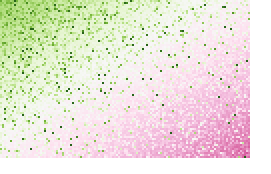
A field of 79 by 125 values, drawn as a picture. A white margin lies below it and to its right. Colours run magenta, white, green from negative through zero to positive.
The field climbs toward the top left. The top left is the ninth with the highest average. The texture is fine-grained noise. The ninth with the lowest average is the bottom right.
